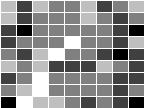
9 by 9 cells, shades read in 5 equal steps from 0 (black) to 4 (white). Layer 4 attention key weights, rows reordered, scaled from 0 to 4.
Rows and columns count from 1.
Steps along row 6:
down up down same same up down down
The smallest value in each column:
0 0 2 1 1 1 1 0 0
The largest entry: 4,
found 5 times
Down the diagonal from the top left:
3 1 2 2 2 1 2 1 0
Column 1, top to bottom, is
3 3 1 1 2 3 1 2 0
